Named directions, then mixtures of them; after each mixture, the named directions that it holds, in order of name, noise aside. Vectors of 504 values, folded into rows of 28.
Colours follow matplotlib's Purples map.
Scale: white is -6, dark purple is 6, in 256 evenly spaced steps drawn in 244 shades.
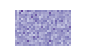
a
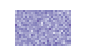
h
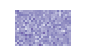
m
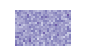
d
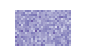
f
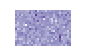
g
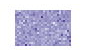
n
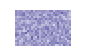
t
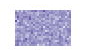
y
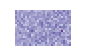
f, h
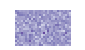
d, m, t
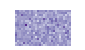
g, m, t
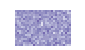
d, h, t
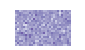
g, m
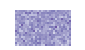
f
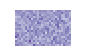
d, f, t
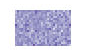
f, h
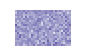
h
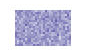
d, g, y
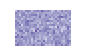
f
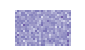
d, f, n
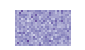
a, m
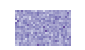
y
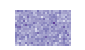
g, n, y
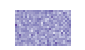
h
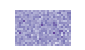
h, n, t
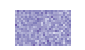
h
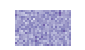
f, m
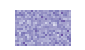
n, t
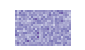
a, t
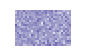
h
